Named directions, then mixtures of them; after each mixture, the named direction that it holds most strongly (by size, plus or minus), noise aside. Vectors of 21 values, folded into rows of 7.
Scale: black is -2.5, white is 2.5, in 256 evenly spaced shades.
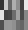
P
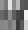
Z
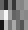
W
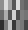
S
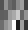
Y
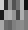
P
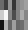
W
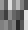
Z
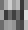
Z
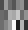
Y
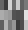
Z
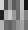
P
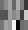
Y
